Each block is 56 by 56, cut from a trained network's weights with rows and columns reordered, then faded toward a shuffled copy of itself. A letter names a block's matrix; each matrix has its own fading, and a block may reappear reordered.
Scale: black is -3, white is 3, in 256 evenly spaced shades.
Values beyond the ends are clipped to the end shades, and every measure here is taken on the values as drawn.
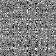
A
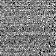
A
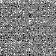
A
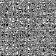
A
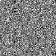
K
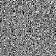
K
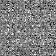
A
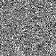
K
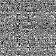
A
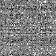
A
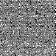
A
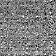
A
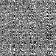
A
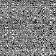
A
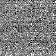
A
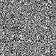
K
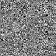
K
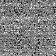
A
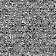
A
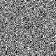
K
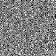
K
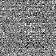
A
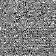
A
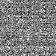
A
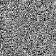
K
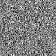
K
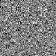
K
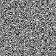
K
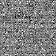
A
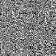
K
